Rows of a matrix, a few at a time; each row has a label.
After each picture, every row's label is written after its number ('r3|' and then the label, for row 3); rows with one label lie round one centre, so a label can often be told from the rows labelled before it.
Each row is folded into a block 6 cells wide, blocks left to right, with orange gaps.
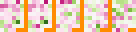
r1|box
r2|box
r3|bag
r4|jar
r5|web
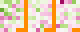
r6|web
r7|jar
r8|bag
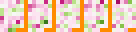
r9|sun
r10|box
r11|bag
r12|box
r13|bag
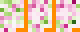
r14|web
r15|box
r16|box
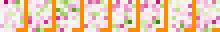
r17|bag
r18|sun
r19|web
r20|bag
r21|box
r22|box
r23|jar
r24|sun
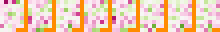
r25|bag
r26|sun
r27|jar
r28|sun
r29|sun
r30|jar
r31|jar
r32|jar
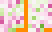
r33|sun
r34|jar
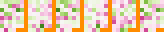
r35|web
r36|jar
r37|web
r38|jar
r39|sun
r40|web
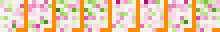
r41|jar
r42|box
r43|web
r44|web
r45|bag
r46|bag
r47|box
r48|web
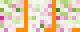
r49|web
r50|jar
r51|web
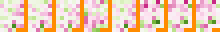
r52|jar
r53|jar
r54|jar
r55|sun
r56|jar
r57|box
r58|box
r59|box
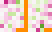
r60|bag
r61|jar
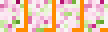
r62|box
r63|sun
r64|bag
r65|box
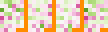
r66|web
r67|jar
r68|jar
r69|web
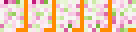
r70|bag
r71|bag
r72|jar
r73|jar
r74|sun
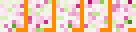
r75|jar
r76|sun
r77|jar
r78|bag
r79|box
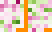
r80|box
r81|web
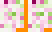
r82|bag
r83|bag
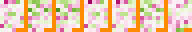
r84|bag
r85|web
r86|web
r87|bag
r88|bag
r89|web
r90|sun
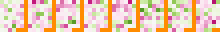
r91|jar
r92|bag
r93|box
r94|bag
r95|box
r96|web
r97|web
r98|sun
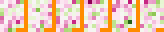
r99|sun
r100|jar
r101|sun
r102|bag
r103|box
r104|bag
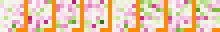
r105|jar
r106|sun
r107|box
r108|box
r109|jar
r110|web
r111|sun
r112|web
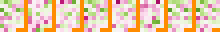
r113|web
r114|sun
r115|bag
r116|web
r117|bag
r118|box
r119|web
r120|web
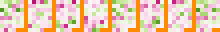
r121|web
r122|bag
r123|box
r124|sun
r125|web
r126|box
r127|bag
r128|web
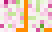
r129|bag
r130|jar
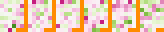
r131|jar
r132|bag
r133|bag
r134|sun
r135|box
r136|web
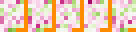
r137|sun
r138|sun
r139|bag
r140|bag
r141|sun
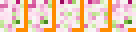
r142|box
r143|box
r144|bag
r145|bag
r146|box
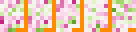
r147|sun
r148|sun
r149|box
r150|jar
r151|web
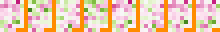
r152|box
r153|web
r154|jar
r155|web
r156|box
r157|jar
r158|box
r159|box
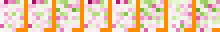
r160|bag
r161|bag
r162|web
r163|bag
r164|bag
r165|web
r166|jar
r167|web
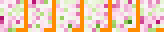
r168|sun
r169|bag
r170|jar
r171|jar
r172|box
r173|sun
